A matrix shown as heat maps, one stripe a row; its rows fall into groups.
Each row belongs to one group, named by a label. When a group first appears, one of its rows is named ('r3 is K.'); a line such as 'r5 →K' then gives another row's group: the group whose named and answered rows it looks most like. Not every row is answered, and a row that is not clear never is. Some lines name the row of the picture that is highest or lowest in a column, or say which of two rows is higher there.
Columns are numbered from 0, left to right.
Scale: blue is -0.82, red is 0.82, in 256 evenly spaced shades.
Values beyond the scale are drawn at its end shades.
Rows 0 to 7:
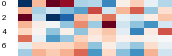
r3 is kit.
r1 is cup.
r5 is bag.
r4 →bag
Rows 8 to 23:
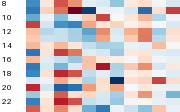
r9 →bag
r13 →cup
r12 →cup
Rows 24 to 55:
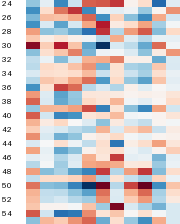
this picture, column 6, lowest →44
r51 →cup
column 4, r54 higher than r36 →Yes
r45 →bag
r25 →bag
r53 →kit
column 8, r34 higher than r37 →No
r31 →bag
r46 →kit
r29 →kit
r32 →kit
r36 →bag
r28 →cup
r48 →cup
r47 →kit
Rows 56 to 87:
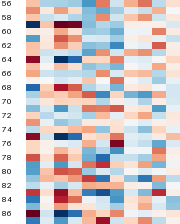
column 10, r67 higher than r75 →No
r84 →bag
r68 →bag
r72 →cup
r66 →cup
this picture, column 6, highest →76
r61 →bag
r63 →cup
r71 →kit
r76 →kit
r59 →bag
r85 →bag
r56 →cup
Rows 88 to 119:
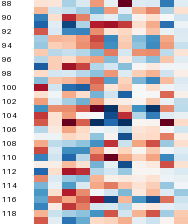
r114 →kit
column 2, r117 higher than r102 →Yes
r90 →bag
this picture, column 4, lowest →105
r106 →bag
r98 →cup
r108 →cup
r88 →kit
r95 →cup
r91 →kit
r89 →cup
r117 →bag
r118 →cup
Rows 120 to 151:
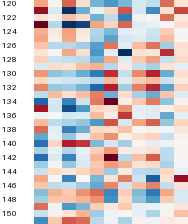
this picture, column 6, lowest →127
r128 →cup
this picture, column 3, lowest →123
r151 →bag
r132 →cup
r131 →cup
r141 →kit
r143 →kit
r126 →cup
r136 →kit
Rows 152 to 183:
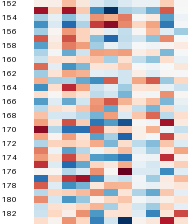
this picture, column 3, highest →177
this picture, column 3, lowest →170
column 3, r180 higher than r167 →No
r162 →bag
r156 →bag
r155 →kit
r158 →bag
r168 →cup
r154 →kit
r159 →kit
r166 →kit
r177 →bag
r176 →kit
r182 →bag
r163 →cup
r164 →bag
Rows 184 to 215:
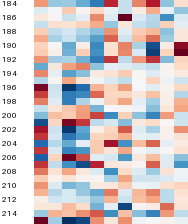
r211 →cup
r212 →cup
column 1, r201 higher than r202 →Yes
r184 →cup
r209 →kit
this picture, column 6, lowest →213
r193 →bag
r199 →bag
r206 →bag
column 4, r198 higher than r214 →No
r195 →bag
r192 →cup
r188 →cup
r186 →kit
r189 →cup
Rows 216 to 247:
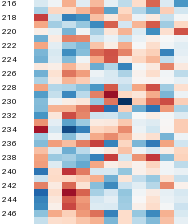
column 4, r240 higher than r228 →Yes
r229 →kit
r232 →bag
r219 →cup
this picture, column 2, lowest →234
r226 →bag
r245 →bag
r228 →cup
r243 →bag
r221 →bag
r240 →bag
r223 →kit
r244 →bag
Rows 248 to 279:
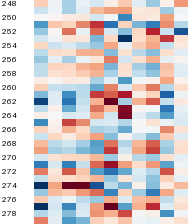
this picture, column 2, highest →274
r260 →cup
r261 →kit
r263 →kit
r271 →kit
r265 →bag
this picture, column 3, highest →274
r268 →cup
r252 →bag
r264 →kit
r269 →cup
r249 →kit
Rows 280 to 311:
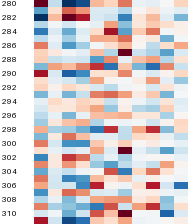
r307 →bag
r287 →kit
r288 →cup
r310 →kit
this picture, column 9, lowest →310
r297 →bag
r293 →kit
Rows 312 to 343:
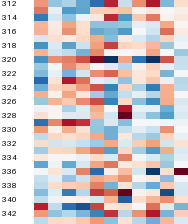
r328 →kit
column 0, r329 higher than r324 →No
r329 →bag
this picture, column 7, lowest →320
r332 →cup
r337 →kit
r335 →kit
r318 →kit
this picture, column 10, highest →336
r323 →bag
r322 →kit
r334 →kit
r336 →bag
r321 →bag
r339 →kit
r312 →cup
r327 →kit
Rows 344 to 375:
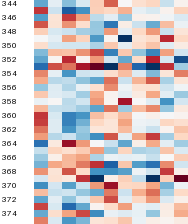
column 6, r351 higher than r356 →Yes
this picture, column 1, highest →353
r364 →bag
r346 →bag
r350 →cup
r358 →kit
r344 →kit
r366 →bag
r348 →cup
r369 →bag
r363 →cup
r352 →bag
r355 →cup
